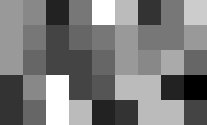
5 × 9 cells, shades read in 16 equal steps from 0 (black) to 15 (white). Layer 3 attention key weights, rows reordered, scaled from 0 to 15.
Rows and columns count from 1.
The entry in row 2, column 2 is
7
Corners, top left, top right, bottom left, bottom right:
9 12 3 4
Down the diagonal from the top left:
9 7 4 4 2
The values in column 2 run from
6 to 8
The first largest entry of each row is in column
5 1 8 3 3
